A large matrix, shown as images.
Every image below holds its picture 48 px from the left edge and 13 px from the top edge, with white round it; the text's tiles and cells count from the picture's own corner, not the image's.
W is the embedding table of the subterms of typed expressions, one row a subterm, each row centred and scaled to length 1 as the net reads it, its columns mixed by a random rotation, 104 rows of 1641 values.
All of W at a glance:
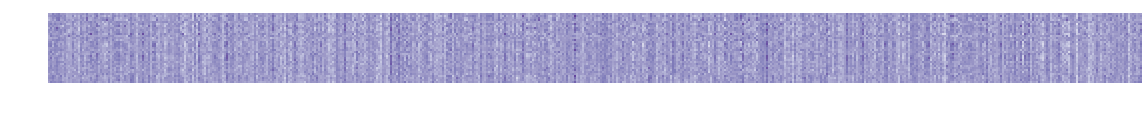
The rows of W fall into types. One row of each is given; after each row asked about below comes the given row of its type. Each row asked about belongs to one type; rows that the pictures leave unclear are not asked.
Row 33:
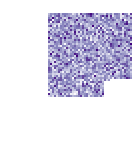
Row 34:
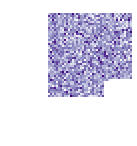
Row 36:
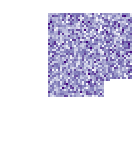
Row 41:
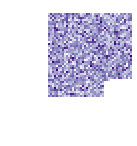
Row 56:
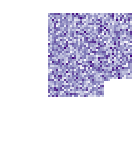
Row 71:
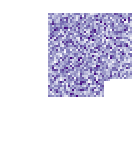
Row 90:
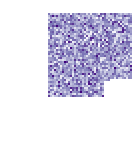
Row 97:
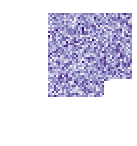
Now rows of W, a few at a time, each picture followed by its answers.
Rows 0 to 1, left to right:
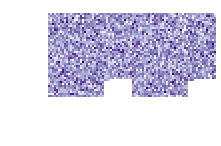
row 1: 36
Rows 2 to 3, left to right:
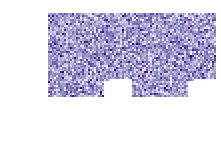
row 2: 34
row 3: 41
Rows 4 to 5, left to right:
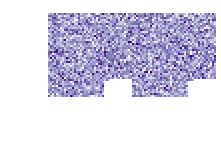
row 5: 41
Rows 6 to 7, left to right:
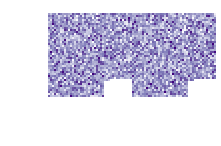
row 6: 34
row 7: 36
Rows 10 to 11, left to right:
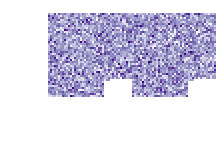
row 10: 34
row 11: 90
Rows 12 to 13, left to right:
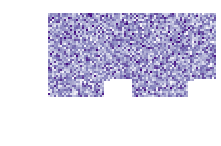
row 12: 33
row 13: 41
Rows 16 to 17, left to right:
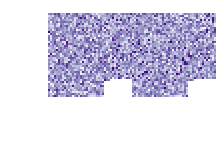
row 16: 56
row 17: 34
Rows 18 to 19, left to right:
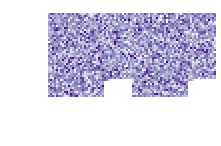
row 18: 71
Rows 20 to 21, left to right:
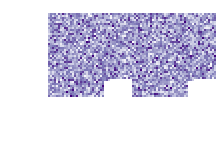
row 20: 71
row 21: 41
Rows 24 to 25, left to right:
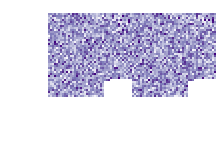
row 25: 56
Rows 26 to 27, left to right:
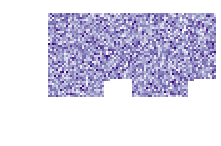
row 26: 41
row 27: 36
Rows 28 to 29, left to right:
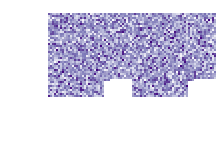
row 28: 90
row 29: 71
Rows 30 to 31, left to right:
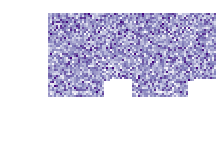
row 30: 33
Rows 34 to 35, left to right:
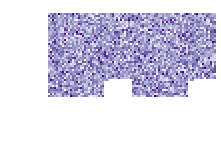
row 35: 34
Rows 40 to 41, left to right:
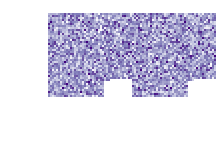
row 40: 36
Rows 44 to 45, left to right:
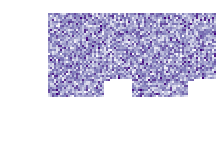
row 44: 56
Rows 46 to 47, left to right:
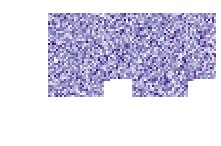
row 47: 71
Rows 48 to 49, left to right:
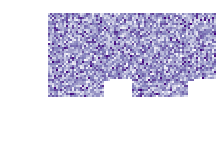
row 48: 41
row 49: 56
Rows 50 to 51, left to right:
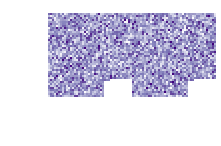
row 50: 71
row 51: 36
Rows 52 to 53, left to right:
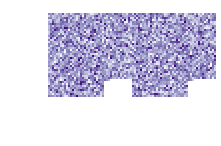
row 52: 71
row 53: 41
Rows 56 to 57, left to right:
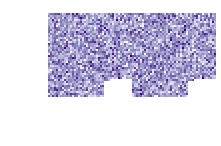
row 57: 56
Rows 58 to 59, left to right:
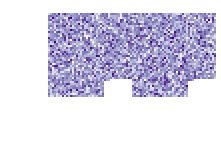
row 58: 33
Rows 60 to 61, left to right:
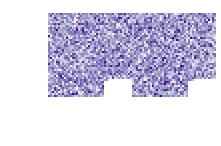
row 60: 97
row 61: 71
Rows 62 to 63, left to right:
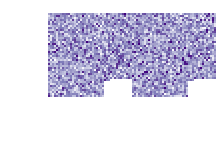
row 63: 34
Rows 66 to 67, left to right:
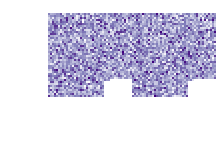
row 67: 34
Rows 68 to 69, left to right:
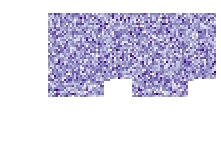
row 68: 56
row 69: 97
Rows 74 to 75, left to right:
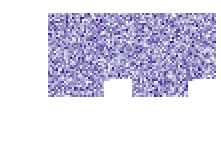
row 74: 41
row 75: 71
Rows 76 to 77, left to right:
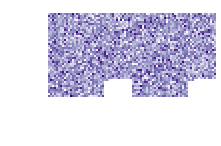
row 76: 34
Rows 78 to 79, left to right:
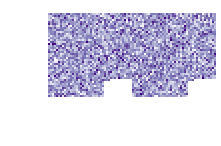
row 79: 56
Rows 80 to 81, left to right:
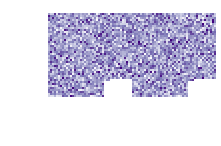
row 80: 34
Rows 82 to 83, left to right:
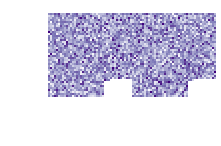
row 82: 56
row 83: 97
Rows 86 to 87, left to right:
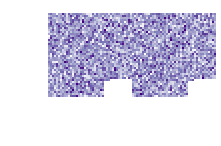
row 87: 56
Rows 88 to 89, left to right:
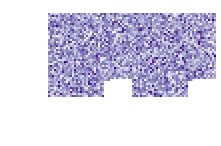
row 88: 90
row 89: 71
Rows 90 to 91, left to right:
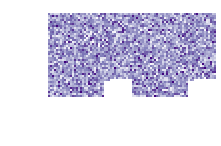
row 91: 34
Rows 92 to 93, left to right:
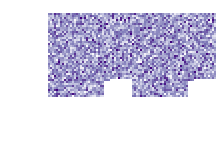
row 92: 56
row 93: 71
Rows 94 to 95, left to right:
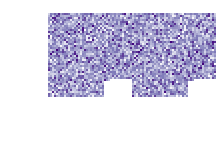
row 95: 36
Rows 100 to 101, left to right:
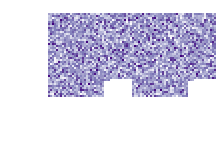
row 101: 33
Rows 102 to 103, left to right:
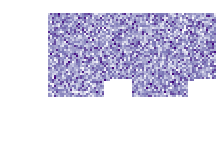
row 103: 36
